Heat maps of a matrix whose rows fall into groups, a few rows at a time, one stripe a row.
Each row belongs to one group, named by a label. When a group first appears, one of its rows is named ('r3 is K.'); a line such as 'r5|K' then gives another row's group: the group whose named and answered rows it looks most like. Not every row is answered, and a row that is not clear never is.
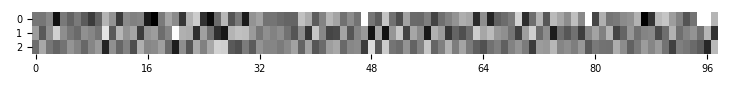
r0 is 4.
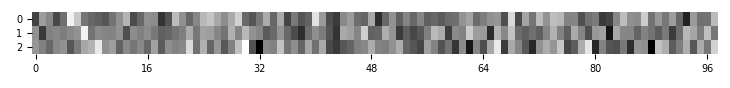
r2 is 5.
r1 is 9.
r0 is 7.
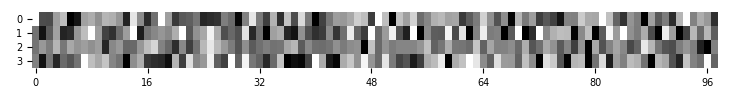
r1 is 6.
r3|9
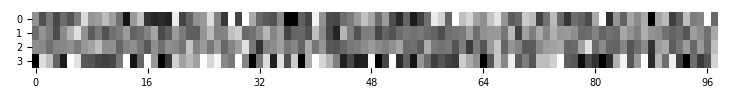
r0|9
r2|5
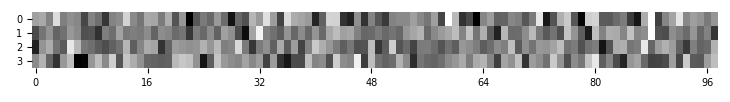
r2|7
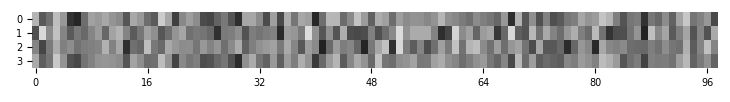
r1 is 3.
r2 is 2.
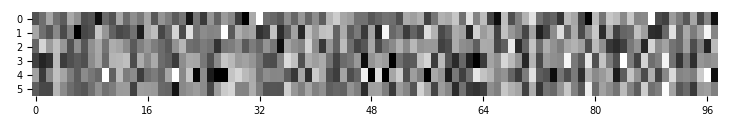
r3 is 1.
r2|3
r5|1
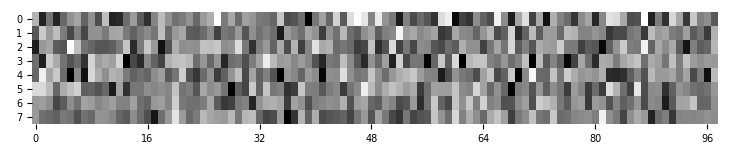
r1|3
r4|3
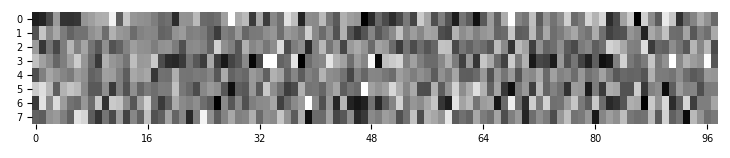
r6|3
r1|3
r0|1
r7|6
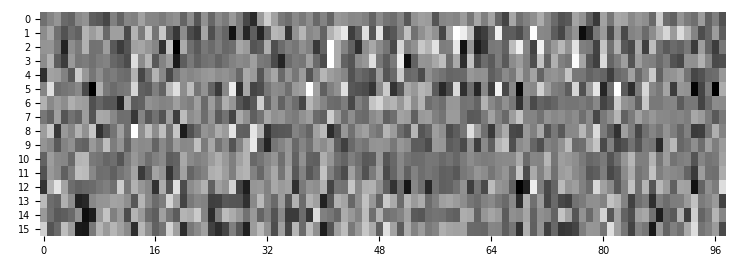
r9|5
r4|7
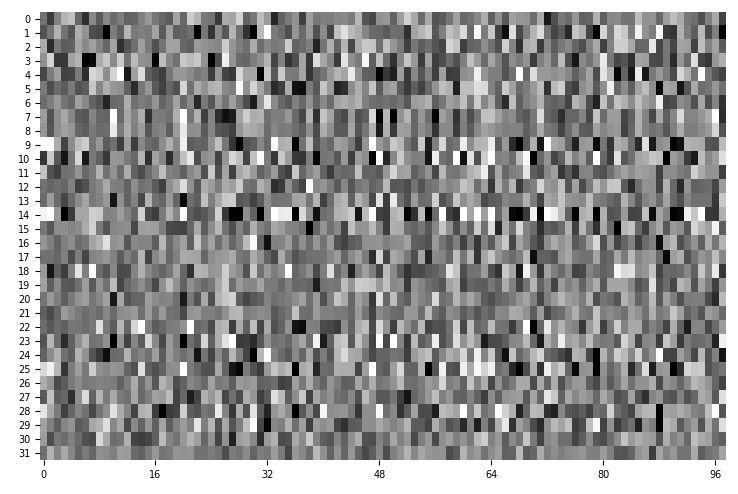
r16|5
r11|2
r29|5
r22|6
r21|1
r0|1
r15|9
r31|3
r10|6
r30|2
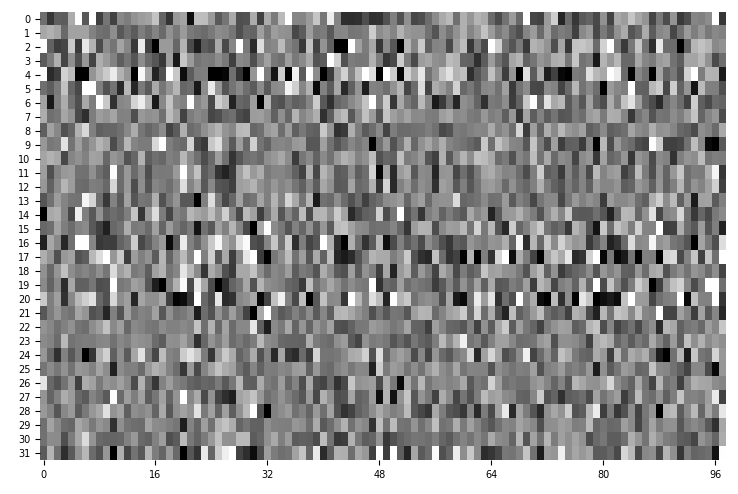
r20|9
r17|5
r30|7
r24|6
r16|7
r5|6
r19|4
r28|5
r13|6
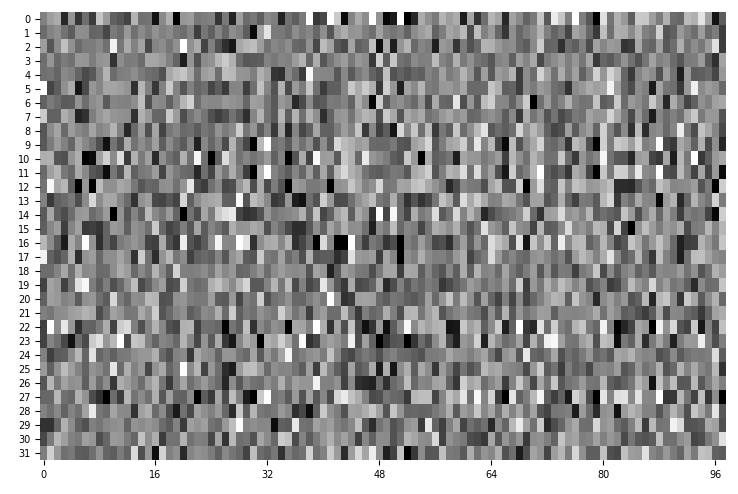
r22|3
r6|6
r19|7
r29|1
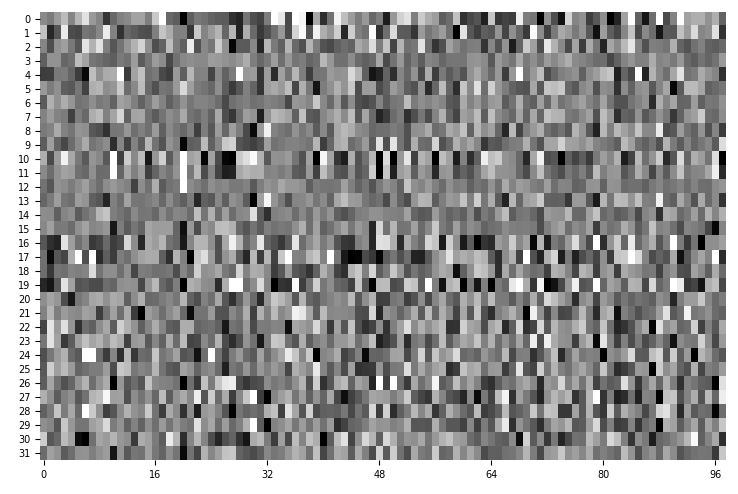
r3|7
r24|6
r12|2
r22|3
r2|6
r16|1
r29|5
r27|5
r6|3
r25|3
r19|1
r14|5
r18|9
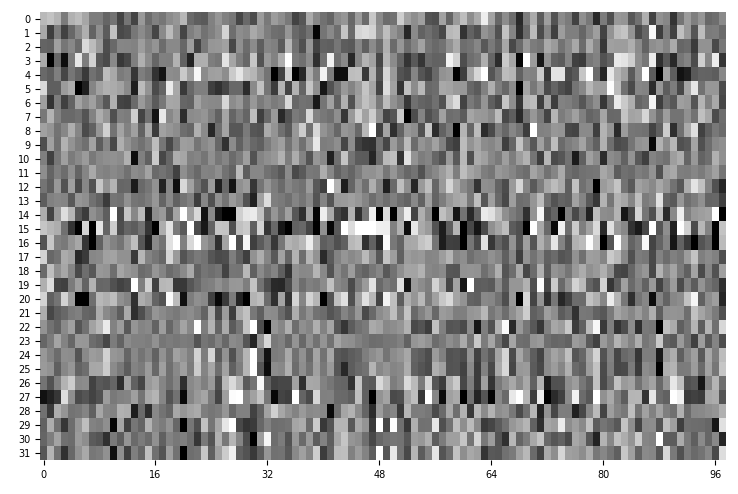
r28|2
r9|3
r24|5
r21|2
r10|2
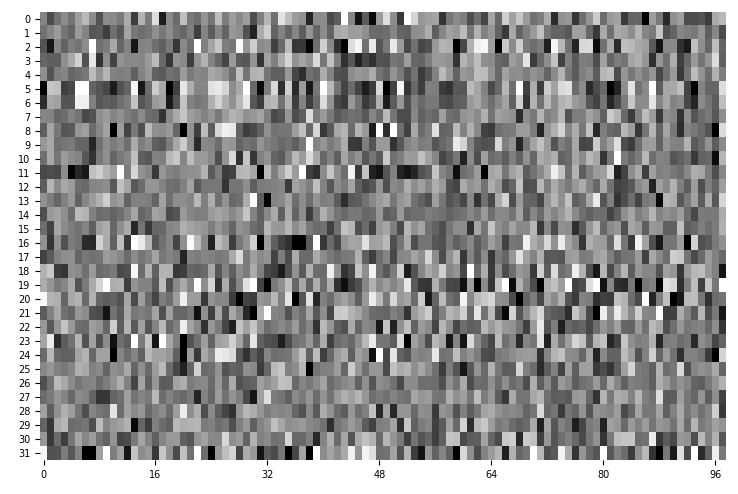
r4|9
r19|5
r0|2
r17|1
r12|3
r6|7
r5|7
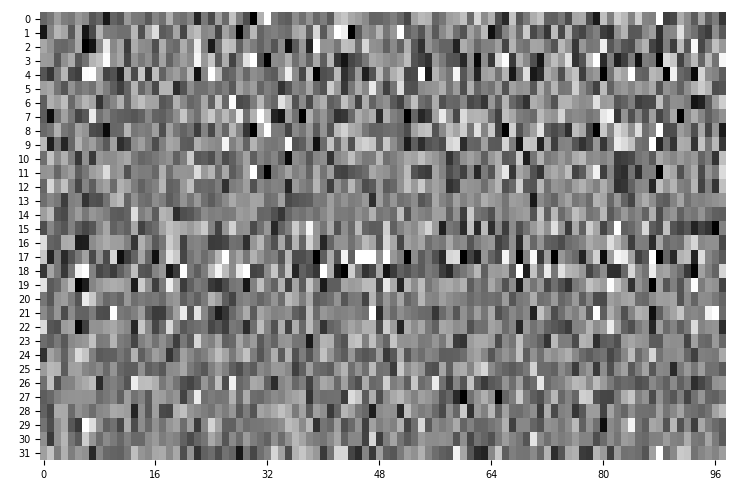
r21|4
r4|6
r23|9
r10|3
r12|3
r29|6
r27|9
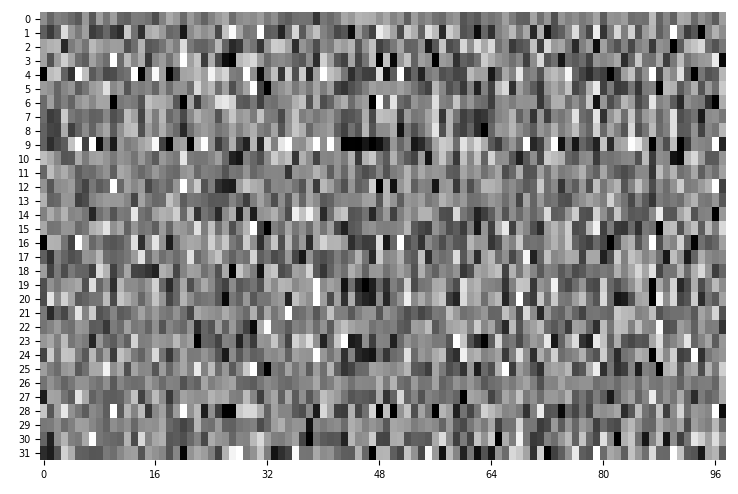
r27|7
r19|3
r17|6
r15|5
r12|4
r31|1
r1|1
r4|7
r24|3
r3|4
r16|7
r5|5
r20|3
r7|1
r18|2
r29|9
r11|3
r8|1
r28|4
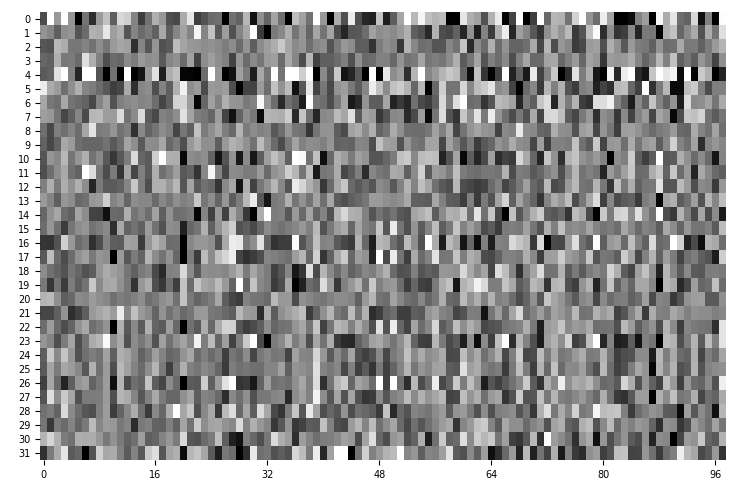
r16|1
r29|9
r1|5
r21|1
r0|3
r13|5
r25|3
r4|6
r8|9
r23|5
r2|2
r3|6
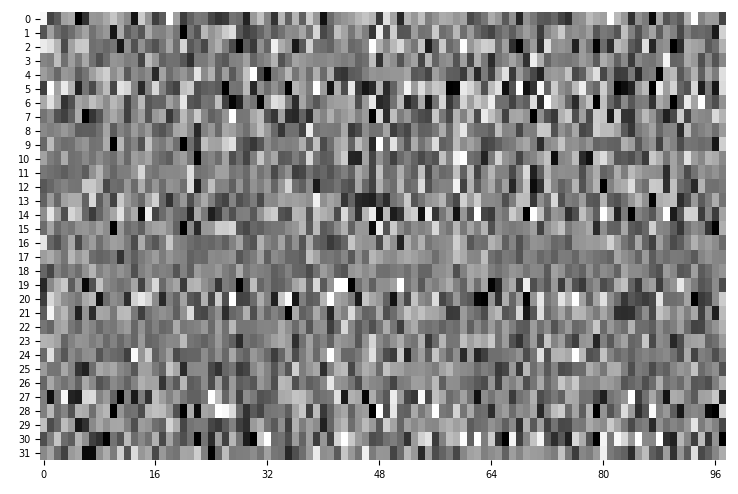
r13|3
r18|9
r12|6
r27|6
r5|3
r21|3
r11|6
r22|2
